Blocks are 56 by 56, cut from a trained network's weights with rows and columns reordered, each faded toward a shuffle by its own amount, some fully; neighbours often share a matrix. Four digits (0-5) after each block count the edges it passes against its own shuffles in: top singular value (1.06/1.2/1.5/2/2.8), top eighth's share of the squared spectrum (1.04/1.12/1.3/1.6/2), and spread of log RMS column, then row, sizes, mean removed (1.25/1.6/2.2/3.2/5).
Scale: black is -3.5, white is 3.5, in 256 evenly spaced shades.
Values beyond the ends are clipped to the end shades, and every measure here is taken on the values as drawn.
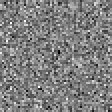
1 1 0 0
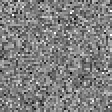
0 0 0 0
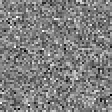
0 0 0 0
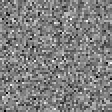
1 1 0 0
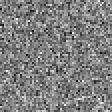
0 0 0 0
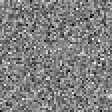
2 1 0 0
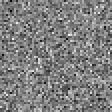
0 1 0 0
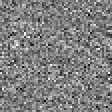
2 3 1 1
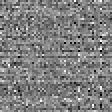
3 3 2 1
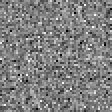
0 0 0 0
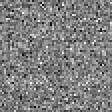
0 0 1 0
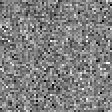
0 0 0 0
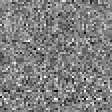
3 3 1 2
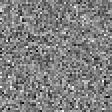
1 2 0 0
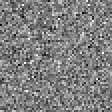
1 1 0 0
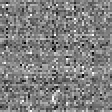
2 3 3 0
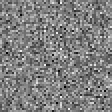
2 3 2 1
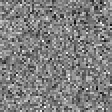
2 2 1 0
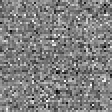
2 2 1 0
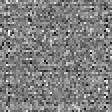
2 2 2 0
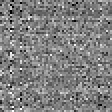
2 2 2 0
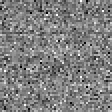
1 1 1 0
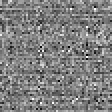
3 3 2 1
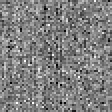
2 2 0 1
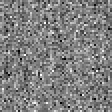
1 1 0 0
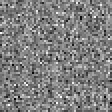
1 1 0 0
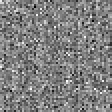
2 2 0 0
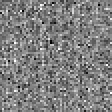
2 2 0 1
